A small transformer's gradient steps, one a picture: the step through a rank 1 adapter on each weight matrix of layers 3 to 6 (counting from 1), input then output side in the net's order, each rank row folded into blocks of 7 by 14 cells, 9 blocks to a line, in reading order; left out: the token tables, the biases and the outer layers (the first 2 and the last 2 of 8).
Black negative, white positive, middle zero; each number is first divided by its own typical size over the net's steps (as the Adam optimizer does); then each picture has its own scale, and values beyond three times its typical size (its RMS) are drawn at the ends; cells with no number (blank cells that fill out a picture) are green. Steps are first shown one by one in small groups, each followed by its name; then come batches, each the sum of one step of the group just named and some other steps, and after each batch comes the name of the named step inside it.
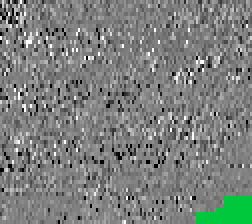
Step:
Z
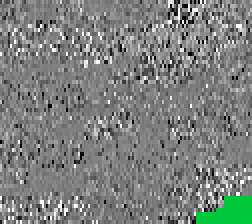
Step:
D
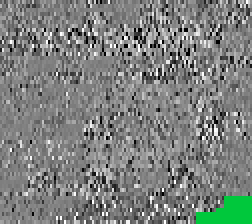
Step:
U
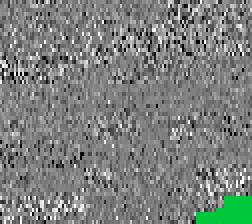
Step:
D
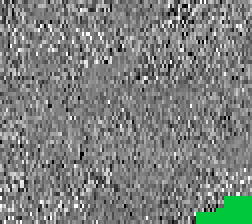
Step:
D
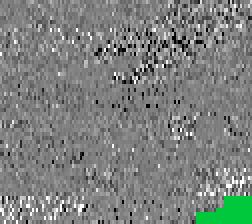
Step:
D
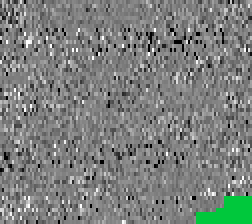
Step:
Z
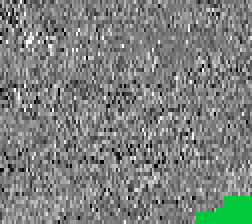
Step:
Z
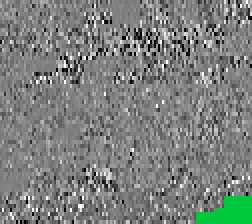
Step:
U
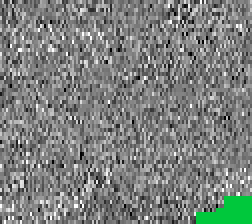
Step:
D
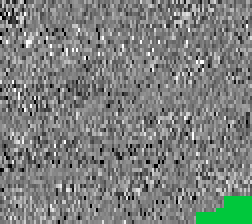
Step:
Z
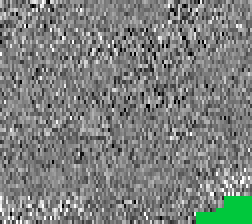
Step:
D
